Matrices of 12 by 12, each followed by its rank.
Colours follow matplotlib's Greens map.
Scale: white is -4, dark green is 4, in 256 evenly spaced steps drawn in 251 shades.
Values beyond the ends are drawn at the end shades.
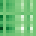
one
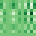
one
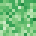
full rank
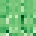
two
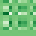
one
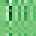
one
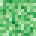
full rank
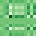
one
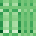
one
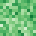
full rank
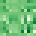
two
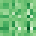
two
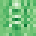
two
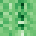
two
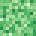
full rank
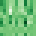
two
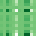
one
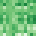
two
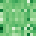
two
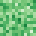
full rank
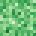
full rank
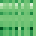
one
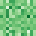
two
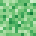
full rank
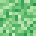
full rank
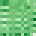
two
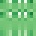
one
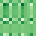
one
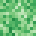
full rank
